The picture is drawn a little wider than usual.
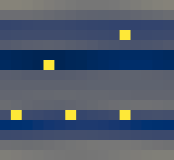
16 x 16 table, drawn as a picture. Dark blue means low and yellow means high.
The grain runs across in streaks. There is no overall slope. Overall the values sit about 30% of the way up the scale. There are five isolated cells, each far higher than the cells round it.
